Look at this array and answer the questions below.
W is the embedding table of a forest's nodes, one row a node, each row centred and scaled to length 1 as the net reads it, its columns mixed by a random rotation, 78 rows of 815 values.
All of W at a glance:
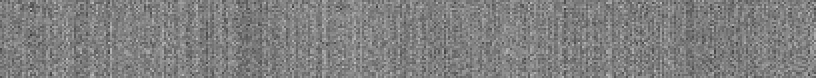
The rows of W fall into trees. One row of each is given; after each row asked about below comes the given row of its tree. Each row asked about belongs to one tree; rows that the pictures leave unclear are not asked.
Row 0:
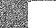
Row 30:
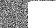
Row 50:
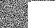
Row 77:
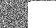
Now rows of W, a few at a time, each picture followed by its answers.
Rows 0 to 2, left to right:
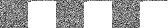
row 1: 50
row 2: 50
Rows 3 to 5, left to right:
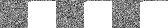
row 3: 50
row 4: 30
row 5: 0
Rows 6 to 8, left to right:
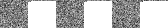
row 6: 30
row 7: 30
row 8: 0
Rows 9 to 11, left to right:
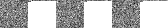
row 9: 0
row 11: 30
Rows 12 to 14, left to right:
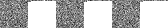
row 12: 0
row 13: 0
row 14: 0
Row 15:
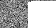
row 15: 50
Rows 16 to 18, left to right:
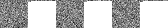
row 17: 0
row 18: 77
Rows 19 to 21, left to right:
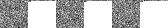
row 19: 50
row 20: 77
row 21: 0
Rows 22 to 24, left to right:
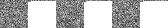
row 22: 50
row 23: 77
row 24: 0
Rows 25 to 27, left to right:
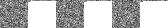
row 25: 77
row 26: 50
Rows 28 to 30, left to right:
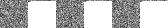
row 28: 77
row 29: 30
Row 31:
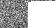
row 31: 50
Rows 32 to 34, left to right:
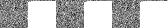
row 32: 50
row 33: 77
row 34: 50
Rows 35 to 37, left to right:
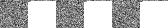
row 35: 30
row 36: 30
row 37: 77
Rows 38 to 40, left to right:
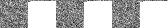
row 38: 77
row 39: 0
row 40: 50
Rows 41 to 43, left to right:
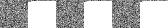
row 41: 0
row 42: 30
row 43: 30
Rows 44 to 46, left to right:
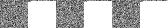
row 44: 30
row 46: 30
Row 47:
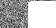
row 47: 77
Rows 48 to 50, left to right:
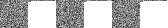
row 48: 50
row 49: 77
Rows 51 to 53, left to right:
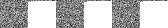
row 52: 50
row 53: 50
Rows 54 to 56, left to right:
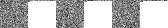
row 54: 30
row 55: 0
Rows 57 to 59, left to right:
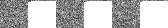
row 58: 77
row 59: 77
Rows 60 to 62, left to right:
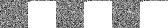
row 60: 30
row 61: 0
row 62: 0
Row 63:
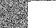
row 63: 77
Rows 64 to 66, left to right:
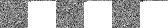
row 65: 30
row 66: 50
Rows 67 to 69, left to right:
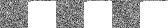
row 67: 77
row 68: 77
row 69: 30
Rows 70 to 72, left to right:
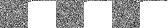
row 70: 0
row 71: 77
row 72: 50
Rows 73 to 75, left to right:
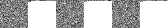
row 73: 50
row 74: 50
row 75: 50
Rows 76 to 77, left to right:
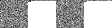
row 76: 50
